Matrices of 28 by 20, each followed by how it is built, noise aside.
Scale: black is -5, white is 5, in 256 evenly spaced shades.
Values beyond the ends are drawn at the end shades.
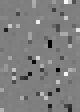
sparse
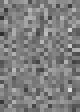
low rank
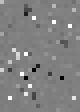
sparse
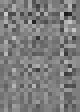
low rank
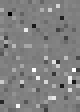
sparse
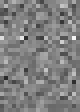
low rank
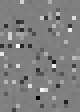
sparse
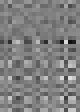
low rank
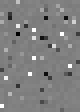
sparse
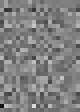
low rank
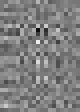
low rank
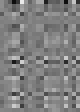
low rank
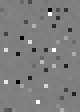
sparse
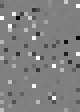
sparse
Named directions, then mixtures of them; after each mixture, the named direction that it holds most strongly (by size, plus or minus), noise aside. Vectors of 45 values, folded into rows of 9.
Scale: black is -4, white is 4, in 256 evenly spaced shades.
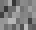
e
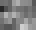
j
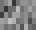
e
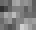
j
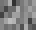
e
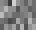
e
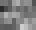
j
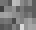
j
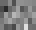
e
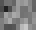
j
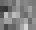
j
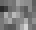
j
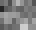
j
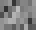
e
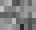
j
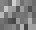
e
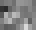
j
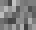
e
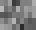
j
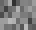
e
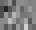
e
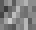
e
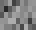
e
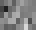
e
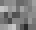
j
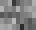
j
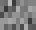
e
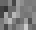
e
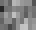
j
